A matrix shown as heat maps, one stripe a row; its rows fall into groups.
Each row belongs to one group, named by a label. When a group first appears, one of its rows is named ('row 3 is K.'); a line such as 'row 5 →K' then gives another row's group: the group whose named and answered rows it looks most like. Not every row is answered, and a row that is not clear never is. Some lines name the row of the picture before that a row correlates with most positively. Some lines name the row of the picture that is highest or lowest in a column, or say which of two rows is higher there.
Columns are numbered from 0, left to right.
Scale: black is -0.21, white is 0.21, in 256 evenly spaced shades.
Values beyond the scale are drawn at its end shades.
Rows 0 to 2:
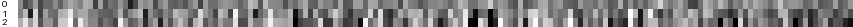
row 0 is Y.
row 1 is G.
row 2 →G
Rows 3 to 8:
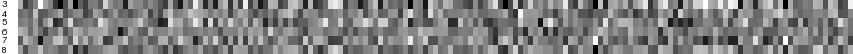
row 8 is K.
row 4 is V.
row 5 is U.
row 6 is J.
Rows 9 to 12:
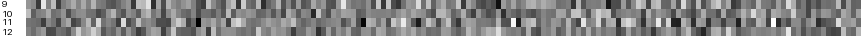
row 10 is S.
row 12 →Y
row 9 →G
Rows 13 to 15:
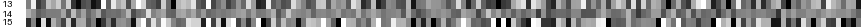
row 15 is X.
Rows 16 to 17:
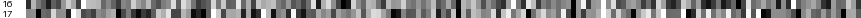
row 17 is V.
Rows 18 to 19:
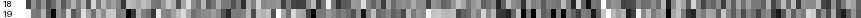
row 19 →J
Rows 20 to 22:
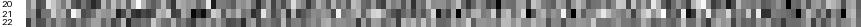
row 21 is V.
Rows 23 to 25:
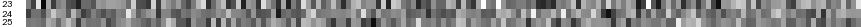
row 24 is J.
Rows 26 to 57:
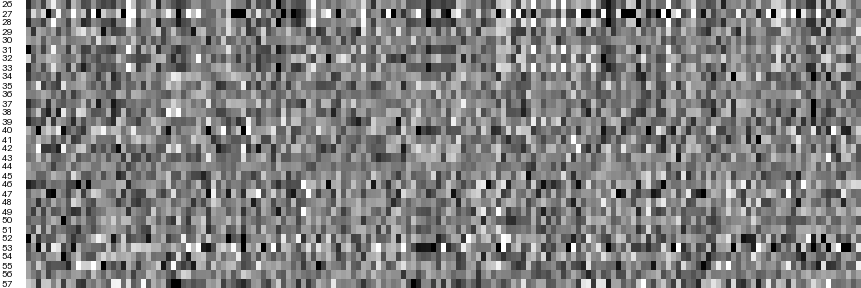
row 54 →U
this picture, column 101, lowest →27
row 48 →V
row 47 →Y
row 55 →Y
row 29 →Y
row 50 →U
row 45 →V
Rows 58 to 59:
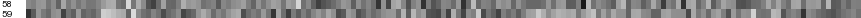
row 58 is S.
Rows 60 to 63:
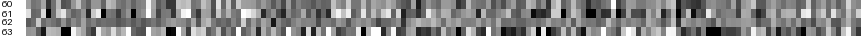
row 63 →U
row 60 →U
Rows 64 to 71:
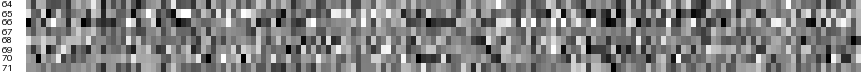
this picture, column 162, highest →66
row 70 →X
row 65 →U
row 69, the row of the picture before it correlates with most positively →61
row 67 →Y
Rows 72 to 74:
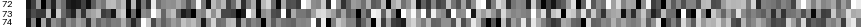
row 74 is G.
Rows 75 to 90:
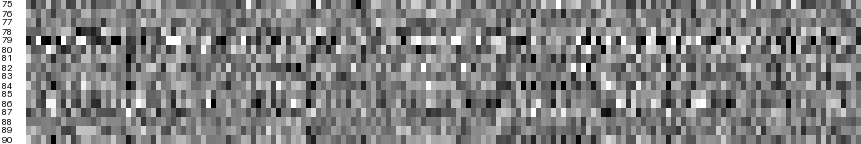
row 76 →J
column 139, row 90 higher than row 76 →Yes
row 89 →Y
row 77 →X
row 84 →J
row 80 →K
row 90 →J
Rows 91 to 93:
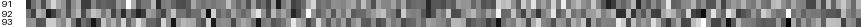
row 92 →Y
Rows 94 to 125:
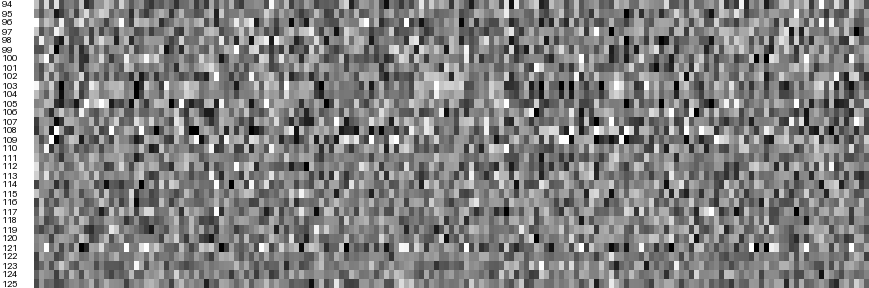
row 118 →V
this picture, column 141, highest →94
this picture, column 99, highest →106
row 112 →S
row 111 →J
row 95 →Y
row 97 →K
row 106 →V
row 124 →X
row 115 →K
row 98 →Y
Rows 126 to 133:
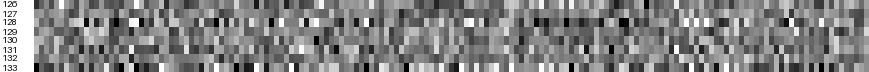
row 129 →Y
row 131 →K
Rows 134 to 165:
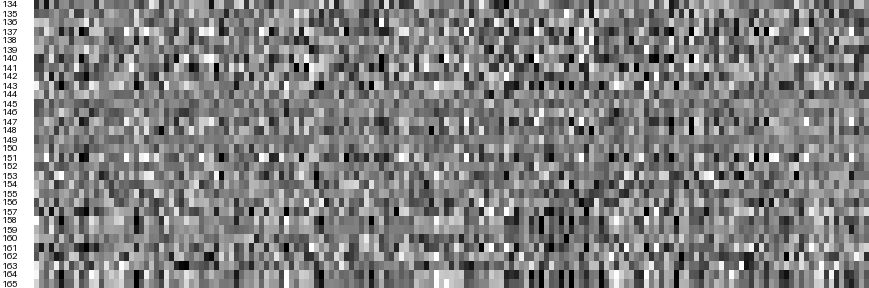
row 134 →G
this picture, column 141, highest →163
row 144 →G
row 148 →S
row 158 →J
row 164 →J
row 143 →J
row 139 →G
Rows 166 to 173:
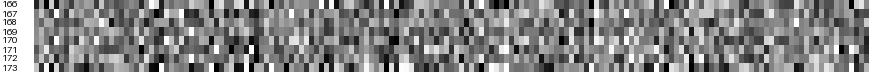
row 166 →G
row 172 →S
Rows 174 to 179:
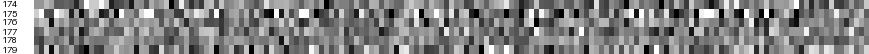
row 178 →U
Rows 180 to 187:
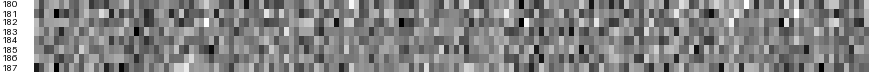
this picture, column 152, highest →181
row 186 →J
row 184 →Y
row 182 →K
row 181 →Y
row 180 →K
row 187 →X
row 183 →J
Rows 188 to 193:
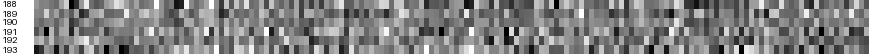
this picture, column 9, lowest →189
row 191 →X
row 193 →X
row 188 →U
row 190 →U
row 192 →G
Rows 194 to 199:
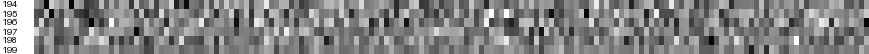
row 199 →Y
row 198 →Y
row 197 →J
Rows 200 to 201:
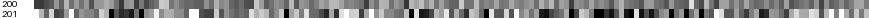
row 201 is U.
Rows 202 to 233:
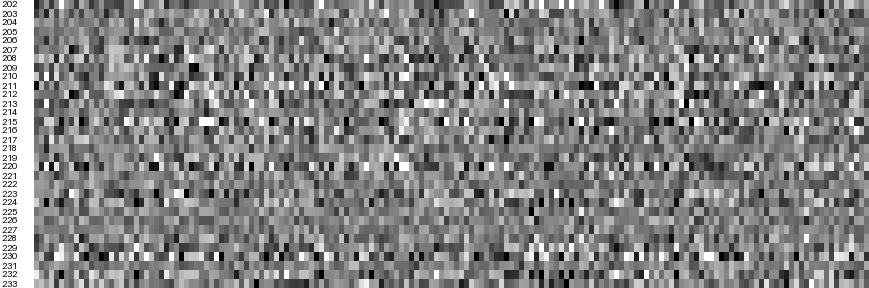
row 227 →S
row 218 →X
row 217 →G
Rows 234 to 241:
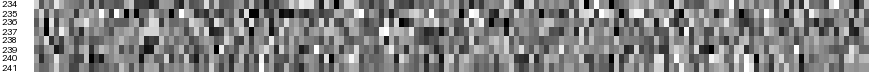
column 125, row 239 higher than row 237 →No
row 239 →Y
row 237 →X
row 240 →K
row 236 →G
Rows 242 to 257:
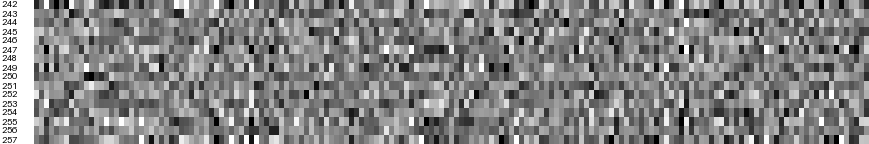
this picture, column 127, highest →245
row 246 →K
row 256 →X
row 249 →G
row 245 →G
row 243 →U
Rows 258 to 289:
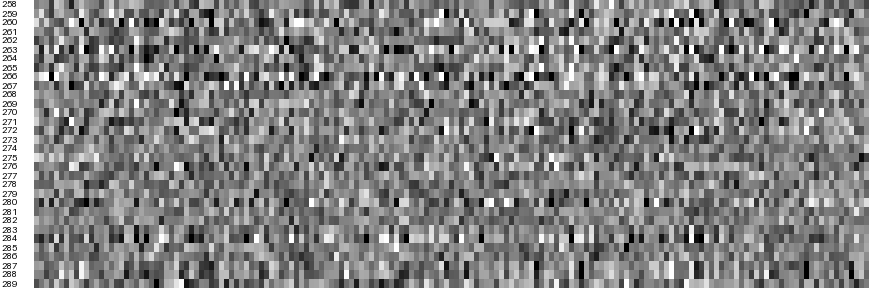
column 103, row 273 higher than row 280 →Yes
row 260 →K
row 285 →U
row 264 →Y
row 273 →U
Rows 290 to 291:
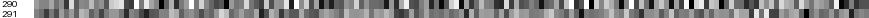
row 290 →S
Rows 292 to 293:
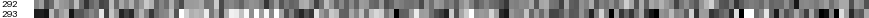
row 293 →X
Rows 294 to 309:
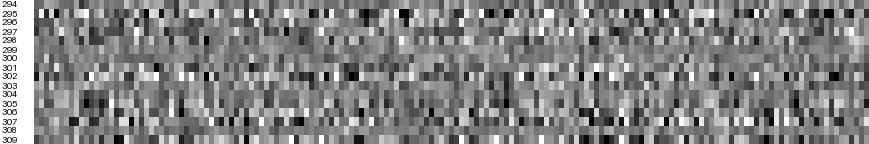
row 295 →G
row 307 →K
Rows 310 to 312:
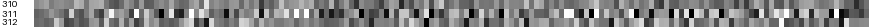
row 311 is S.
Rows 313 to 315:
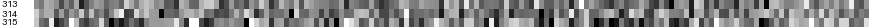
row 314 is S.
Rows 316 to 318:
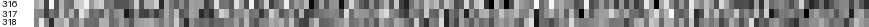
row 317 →V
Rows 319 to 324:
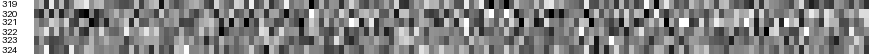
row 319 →G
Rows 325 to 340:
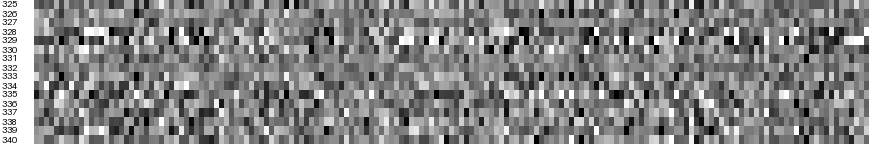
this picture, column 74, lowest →338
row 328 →Y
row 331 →V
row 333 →J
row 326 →J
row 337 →V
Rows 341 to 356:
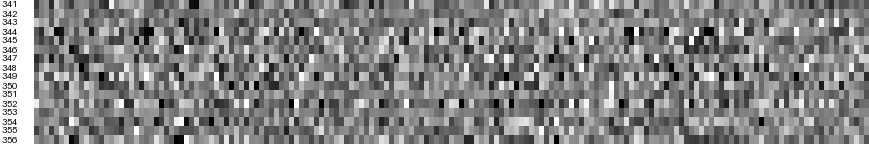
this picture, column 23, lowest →344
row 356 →U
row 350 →X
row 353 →S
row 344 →Y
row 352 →S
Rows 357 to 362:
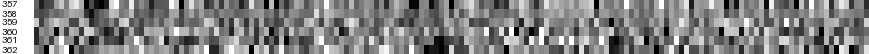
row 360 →X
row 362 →X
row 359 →K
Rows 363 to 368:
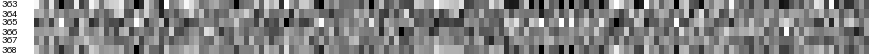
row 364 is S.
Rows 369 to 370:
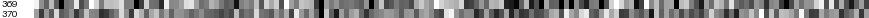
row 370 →S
